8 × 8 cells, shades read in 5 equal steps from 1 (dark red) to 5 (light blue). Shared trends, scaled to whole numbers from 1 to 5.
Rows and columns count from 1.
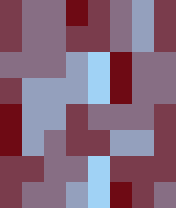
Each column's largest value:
3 4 4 4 5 4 4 3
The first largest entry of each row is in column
7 7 5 5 2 2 5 5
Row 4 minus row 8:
0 1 1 0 0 0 1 0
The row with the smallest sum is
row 1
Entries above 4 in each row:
0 0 1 1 0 0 1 1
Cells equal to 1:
6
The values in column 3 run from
3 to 4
